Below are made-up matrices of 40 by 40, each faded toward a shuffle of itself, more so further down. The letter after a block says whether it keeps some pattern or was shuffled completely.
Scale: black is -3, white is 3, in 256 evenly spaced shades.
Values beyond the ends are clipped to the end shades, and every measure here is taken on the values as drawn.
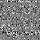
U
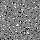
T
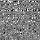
U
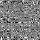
U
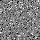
T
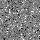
T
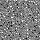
T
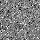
T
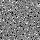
T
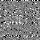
U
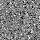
T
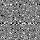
U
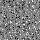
T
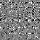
U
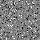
T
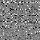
U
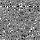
U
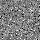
T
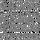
U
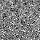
T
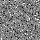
T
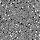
T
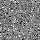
T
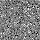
T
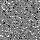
T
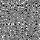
U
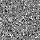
U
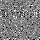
U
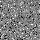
T
